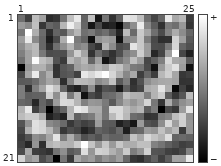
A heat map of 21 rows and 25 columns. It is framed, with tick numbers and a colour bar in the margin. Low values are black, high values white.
Ninth with the lowest average: top middle. Rings: centred on the top middle. Ninth with the highest average: centre. Odd rows or columns: none.
